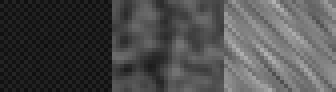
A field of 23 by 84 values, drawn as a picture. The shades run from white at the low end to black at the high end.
The table splits into one row of 3 panels. Panel 1,1: very high, checkered, faint in contrast. Panel 1,2: high, blotchy. Panel 1,3: middling, slanting down to the right.
